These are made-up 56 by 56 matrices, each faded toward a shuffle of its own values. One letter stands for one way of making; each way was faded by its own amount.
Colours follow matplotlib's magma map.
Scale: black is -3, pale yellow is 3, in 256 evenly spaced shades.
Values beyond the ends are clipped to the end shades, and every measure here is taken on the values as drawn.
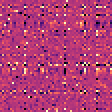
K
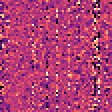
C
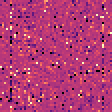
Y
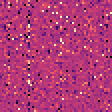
Y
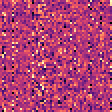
C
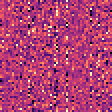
C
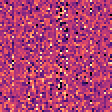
C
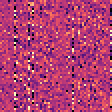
C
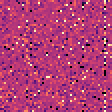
Y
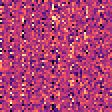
C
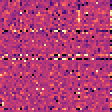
K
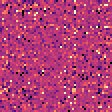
Y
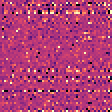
K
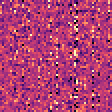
C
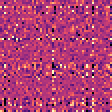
K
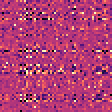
K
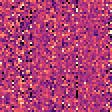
C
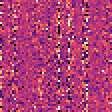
C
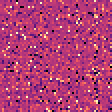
Y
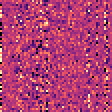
C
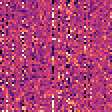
C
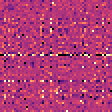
K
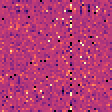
Y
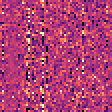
C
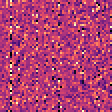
C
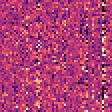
C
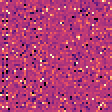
Y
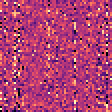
C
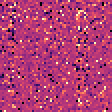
Y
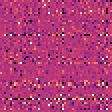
K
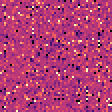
Y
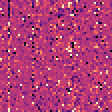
Y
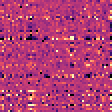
K
